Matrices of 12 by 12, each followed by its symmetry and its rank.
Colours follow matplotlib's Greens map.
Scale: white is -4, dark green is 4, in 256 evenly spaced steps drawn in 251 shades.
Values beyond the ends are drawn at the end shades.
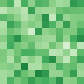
neither, full rank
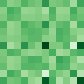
symmetric, rank two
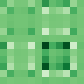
symmetric, rank one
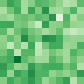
antisymmetric, full rank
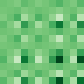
symmetric, rank one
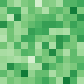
neither, full rank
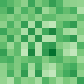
symmetric, rank two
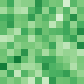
antisymmetric, full rank
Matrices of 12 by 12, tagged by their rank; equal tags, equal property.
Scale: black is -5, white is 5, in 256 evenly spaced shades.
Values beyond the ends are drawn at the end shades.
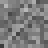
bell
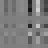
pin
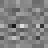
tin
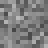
bell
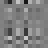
pin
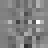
tin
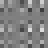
pin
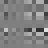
pin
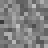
bell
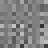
tin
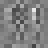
tin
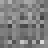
tin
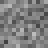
bell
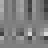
pin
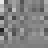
tin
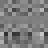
tin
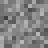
bell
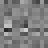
tin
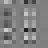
pin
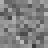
bell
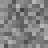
bell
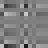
pin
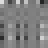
pin
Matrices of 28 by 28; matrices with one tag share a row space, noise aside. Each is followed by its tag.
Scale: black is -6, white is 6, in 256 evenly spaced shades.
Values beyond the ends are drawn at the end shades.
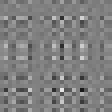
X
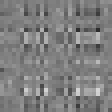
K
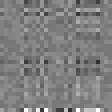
K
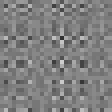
X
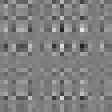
X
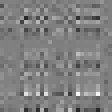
K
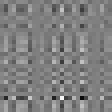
X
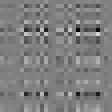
K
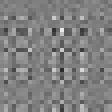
X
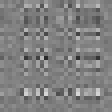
K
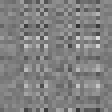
K
